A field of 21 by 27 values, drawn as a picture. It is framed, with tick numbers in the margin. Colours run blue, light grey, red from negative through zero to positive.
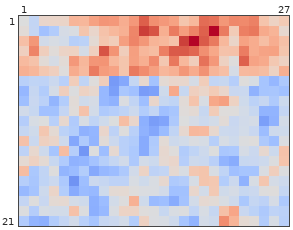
Seam: horizontal, 30% of the way down, the top part higher. Average level on the scale: 50%. Ninth with the highest average: top middle. Grain: blotchy.
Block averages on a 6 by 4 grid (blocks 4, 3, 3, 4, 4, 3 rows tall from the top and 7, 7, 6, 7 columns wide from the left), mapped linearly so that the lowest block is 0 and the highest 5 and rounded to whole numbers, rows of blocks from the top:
2 4 5 4 | 2 3 3 2 | 1 0 2 1 | 1 0 1 1 | 0 1 1 1 | 1 1 1 1
